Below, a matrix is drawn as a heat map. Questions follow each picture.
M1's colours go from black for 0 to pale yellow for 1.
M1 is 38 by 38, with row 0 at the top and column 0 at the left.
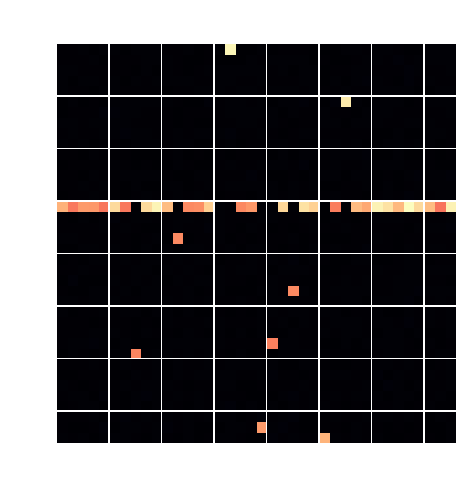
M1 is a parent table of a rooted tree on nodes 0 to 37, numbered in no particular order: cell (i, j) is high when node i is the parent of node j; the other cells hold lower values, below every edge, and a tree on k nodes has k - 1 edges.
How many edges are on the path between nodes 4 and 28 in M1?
2
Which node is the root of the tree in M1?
15
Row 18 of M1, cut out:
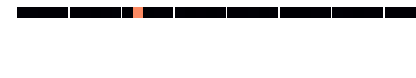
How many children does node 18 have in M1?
1
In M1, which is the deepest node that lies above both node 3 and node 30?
15
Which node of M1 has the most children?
15
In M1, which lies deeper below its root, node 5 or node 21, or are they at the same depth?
the same depth
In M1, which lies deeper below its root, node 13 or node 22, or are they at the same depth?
node 22
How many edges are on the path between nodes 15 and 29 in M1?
1
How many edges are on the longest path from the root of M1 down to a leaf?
2
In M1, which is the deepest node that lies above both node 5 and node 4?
15
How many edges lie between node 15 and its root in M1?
0
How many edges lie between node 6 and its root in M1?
1
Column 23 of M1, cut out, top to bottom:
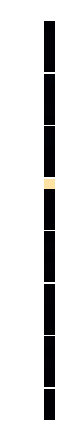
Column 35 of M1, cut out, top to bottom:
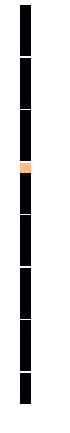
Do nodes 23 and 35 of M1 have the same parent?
yes
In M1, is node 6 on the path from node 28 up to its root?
no
